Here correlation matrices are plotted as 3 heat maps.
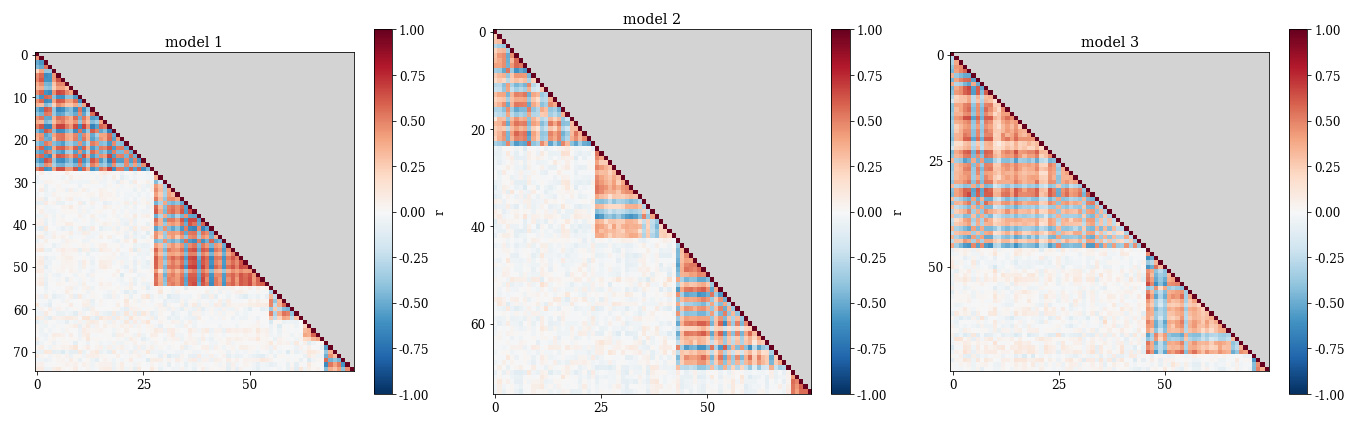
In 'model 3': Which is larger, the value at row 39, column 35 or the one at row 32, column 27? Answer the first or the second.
the second
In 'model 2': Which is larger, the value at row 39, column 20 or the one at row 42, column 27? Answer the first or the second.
the second
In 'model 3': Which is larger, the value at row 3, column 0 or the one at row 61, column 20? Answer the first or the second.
the second
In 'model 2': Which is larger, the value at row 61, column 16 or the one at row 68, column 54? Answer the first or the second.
the first
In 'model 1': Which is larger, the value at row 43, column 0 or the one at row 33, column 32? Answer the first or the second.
the second
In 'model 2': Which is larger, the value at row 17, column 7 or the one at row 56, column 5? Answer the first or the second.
the second
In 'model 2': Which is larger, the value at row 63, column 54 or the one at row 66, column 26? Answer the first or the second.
the second
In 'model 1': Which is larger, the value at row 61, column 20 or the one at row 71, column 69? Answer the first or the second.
the second
